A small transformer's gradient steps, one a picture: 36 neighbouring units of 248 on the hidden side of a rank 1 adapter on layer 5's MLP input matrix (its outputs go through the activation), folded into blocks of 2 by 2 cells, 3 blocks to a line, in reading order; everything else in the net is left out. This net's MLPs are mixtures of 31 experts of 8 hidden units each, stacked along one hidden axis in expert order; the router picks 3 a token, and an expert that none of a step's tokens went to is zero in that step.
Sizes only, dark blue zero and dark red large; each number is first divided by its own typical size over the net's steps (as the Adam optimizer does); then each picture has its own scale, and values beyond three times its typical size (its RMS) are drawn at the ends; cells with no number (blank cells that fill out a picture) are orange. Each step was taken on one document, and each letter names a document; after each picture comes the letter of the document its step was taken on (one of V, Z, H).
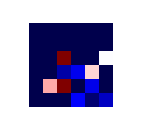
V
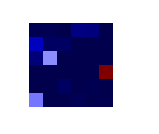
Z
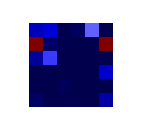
Z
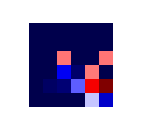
V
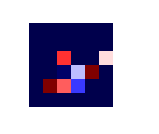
V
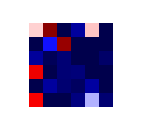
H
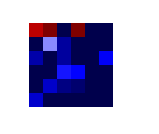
H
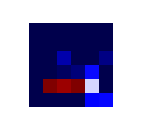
V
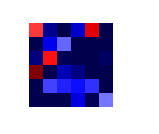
H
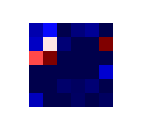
Z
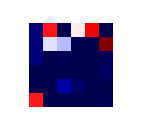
Z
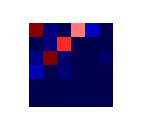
H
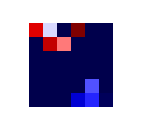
H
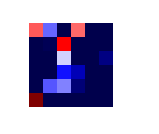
H
